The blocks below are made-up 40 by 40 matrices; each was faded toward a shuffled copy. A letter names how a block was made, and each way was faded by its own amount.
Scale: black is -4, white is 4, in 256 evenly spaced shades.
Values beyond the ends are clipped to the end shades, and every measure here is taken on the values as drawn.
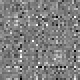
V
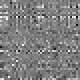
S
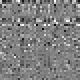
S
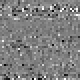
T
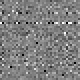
V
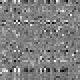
S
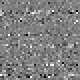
T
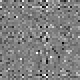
S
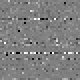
T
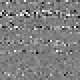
T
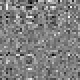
V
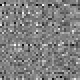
V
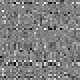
S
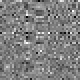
V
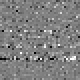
T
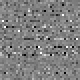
T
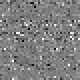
T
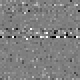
T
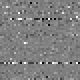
T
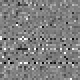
S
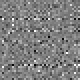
V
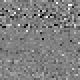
T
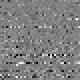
T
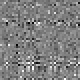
V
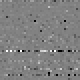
T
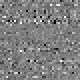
T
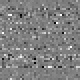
T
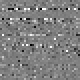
T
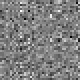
V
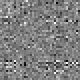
V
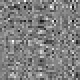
V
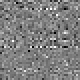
V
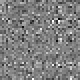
V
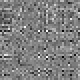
V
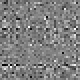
S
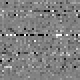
T
